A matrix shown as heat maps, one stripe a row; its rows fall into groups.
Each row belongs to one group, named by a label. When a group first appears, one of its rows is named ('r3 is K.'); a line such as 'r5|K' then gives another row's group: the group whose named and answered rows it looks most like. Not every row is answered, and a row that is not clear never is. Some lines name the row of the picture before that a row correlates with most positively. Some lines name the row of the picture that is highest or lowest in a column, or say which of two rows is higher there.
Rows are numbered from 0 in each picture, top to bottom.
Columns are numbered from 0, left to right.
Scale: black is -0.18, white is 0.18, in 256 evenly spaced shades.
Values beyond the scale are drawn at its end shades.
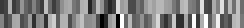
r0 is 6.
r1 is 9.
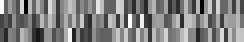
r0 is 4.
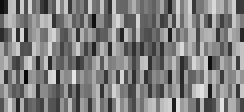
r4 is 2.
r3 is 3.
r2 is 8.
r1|3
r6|2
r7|6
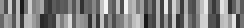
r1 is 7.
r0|7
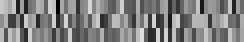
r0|4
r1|2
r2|7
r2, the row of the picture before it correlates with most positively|1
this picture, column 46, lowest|1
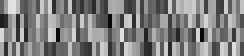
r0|3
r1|8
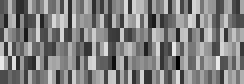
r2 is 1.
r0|2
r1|8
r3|7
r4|4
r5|9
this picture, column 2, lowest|4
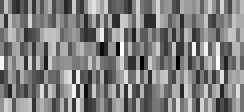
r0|1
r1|7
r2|3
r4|4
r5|6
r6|9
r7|3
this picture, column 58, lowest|4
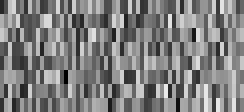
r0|8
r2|4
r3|8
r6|7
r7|1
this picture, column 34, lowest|1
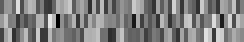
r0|7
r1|4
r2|1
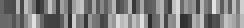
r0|9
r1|2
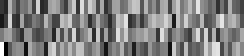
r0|8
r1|6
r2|2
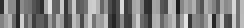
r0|1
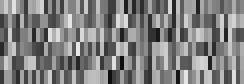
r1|6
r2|8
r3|6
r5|1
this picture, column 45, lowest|2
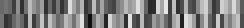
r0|7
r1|9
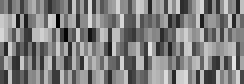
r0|2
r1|4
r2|3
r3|8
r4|1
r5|6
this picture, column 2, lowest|0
